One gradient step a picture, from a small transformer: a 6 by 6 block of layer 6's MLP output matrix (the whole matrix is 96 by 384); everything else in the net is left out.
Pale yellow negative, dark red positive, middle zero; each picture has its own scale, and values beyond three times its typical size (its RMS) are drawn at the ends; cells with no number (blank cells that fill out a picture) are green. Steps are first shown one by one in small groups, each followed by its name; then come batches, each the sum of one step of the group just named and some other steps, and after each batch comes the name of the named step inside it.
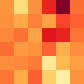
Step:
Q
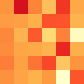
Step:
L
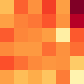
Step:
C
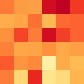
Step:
Q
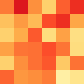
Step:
L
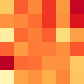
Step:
C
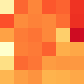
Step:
C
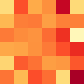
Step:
Q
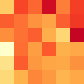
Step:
C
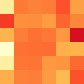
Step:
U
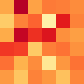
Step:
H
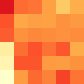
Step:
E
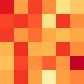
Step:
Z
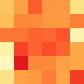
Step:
E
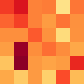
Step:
Z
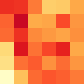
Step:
E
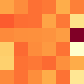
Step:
Z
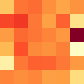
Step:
Z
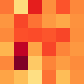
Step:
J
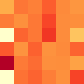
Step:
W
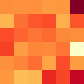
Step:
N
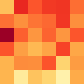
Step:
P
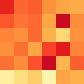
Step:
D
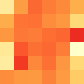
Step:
J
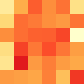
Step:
J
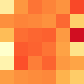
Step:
J
